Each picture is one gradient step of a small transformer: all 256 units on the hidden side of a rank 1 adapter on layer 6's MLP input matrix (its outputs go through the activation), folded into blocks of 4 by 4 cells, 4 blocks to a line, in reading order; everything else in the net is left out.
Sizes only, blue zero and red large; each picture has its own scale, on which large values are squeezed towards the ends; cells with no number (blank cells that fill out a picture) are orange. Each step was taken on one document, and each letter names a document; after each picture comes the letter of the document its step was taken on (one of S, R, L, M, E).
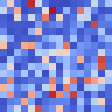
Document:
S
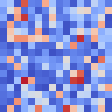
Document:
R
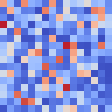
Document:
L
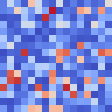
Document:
S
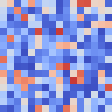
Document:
R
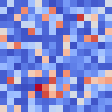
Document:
S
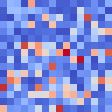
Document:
S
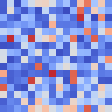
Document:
R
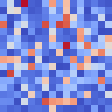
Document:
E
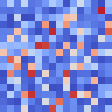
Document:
E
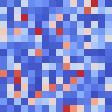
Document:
L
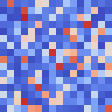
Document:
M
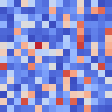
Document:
E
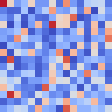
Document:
L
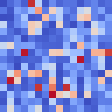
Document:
S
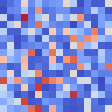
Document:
M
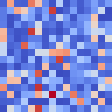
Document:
S
